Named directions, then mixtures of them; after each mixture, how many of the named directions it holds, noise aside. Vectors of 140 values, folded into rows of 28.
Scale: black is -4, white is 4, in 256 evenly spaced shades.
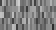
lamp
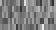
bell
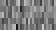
two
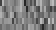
two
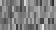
one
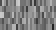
one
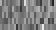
one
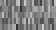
two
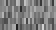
two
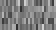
two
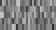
one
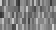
one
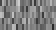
one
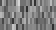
one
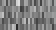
two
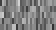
one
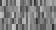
one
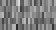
two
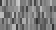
one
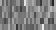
one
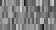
one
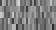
one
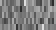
one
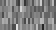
two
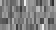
one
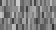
one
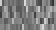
two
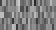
one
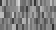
one
